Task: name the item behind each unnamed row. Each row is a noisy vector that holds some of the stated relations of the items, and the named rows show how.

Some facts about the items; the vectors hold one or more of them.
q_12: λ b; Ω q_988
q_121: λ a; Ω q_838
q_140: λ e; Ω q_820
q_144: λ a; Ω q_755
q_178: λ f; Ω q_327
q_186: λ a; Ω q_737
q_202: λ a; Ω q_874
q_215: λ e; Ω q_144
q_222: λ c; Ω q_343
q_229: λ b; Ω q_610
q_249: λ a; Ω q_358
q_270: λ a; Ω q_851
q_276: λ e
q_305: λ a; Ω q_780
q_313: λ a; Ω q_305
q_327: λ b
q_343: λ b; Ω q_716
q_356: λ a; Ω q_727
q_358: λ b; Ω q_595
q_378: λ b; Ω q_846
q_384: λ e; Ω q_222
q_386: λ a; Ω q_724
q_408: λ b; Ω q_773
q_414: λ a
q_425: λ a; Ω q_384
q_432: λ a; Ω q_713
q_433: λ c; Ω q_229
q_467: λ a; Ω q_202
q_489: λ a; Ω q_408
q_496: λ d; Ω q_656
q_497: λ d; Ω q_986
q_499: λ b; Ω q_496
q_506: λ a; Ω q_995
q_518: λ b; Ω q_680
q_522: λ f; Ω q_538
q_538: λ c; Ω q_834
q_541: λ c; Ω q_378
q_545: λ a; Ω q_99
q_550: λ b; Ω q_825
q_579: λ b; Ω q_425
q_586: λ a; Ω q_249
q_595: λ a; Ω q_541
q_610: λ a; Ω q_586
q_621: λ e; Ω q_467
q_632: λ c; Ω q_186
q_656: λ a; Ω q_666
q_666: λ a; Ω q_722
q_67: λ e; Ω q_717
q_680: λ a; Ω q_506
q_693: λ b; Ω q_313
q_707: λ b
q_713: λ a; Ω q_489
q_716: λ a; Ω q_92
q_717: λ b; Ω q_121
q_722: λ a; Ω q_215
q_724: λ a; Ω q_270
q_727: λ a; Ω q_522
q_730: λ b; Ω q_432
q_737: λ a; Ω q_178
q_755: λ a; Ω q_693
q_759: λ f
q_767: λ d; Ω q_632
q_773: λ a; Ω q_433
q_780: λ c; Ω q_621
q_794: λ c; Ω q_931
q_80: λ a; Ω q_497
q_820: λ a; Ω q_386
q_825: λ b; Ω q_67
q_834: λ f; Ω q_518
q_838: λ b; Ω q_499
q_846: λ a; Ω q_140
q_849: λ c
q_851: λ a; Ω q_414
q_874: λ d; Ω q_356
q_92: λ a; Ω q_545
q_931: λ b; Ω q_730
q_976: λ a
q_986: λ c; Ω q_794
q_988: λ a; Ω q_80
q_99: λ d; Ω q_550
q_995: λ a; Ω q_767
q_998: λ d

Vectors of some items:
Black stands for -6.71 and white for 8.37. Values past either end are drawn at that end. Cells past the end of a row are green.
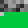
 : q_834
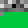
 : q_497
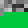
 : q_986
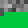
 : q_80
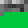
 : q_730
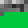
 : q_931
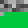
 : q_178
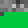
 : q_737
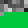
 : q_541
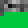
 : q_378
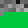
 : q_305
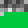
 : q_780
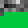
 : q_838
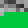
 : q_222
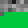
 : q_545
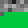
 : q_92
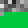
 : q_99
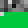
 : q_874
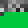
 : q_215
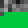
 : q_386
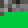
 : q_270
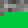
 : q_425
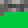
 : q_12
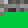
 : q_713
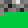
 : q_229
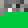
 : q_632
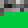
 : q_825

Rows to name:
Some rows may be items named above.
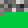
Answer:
q_343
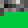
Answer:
q_838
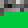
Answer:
q_825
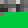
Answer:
q_518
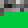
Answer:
q_825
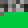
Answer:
q_621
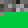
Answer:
q_467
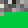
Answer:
q_99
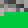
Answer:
q_222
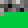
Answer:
q_408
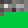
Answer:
q_249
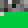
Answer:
q_874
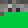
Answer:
q_722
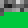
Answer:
q_825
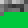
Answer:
q_730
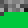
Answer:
q_276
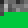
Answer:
q_846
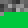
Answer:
q_202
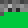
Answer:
q_666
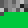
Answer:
q_384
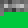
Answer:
q_610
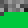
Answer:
q_276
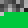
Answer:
q_538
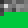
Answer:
q_595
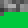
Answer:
q_680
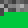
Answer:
q_121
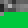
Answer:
q_727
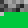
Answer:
q_834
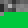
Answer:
q_356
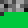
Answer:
q_67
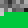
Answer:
q_433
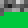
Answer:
q_550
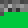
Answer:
q_656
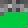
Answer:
q_144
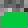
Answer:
q_849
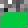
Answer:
q_767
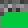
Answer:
q_656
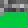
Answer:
q_773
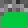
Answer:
q_755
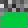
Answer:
q_496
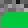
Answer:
q_313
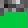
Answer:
q_499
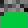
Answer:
q_140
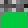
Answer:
q_693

